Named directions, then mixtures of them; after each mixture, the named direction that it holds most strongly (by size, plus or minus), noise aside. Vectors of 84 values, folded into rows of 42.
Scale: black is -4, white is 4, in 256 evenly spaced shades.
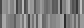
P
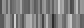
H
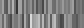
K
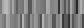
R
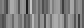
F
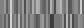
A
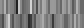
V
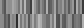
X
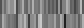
P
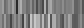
K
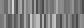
K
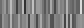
A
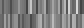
R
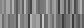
R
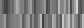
R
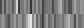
V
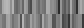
R
